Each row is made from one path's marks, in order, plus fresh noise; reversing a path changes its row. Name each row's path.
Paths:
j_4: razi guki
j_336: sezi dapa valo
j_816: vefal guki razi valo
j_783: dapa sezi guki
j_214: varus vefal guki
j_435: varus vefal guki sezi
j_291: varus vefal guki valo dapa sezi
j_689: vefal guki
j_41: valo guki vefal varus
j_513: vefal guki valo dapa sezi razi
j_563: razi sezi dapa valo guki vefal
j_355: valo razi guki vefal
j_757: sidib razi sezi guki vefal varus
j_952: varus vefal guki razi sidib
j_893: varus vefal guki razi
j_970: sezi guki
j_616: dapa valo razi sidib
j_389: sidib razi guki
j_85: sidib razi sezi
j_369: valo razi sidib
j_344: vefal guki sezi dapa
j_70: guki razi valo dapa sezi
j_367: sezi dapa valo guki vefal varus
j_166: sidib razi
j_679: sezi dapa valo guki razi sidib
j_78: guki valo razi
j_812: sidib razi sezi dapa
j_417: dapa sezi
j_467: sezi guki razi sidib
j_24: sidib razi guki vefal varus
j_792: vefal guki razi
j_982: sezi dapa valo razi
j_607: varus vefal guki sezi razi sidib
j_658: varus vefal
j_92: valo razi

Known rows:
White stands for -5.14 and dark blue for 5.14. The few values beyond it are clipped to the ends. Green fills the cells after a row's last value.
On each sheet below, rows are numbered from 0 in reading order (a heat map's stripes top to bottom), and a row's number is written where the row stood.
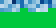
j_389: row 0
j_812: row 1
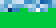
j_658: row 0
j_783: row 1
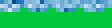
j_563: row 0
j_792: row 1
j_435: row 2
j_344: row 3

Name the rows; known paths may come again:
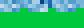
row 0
j_344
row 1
j_166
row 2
j_291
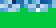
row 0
j_467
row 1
j_982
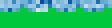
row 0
j_952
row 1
j_812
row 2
j_24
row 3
j_792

